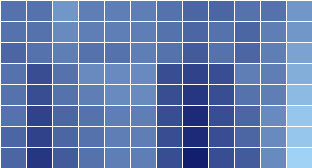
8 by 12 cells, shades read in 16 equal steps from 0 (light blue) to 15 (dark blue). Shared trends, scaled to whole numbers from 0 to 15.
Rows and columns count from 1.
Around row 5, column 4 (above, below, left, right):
6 8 8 6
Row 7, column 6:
7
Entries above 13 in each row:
0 0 0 0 0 1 1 1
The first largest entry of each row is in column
8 8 8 8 8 8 8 8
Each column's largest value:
9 13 10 8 8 7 11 15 11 10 8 5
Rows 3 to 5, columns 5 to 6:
8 7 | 6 6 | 6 6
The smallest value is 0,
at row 8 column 12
